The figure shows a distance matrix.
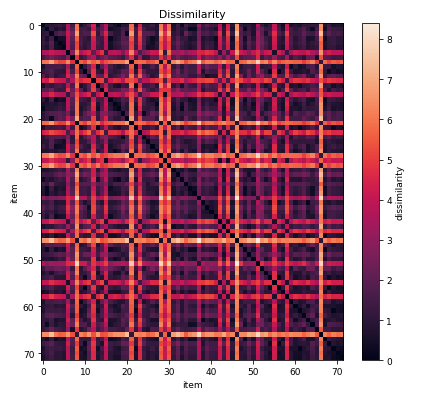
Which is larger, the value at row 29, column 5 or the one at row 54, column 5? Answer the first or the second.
the first
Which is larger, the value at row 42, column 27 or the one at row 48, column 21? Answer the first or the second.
the second
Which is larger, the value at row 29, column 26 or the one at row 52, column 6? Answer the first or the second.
the first
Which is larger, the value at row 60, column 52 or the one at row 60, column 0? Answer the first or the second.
the first
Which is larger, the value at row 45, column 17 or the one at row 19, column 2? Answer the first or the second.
the second
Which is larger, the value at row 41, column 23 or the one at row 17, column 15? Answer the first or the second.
the first
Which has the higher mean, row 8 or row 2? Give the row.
8
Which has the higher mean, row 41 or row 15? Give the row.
15
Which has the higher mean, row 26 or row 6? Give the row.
6
